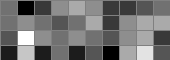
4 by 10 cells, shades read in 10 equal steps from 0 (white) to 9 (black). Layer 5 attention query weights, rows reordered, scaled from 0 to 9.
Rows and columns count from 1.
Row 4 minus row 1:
3 -7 1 1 5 2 2 -4 -5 1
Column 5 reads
3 5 4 8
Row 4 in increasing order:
1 2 3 5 6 6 8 8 8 9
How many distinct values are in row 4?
7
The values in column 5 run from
3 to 8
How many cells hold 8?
3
